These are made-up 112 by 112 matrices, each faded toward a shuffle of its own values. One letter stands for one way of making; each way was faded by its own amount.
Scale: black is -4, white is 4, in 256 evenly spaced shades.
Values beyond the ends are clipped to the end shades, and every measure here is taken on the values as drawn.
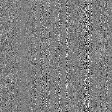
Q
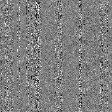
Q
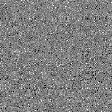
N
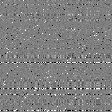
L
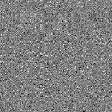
N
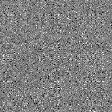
N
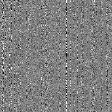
Q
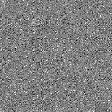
N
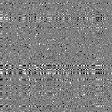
L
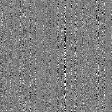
Q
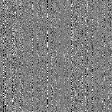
Q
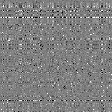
L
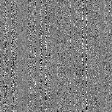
Q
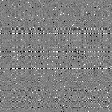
L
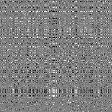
L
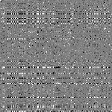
L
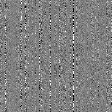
Q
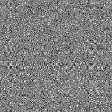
N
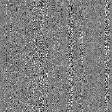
Q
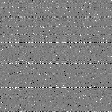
L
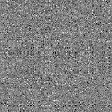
N
